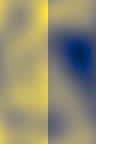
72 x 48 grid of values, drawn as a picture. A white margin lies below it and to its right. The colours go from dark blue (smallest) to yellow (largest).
Lone odd cells: none. Calmest part: middle left. Ninth with the lowest average: middle right. Seam: vertical, 50% of the way across, the left part higher.
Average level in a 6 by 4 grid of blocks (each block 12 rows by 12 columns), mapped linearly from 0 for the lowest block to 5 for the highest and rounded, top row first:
4 5 4 4 / 4 5 2 1 / 4 4 2 0 / 4 5 3 1 / 4 5 3 3 / 4 4 3 4
